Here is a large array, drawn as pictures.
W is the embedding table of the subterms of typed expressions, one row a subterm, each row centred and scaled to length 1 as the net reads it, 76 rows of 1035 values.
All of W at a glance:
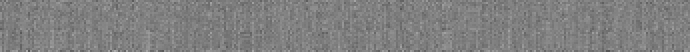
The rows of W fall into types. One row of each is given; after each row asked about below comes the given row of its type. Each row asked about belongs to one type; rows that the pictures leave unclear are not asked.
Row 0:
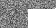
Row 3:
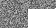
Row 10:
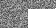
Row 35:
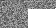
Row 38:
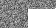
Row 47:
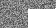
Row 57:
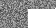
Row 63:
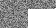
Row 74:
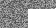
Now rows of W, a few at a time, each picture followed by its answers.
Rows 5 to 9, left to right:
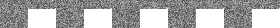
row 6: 10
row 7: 38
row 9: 47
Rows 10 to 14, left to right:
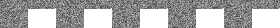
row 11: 3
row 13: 0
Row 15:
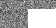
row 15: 57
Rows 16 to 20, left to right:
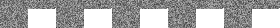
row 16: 35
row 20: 3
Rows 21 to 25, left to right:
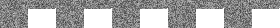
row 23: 74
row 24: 38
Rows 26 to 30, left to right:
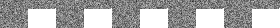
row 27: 38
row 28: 0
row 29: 63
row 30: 47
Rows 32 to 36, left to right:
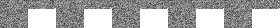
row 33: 3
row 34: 47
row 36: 10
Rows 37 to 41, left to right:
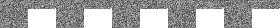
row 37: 74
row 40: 38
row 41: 35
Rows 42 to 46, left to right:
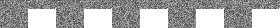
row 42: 47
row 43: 35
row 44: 35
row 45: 57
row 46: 47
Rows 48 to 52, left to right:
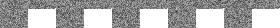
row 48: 3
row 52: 74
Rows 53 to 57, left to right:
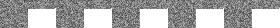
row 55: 57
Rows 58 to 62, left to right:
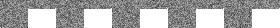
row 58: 47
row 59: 74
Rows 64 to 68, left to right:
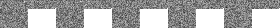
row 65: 35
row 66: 57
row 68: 10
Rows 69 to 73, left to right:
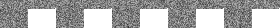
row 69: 57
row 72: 3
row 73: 57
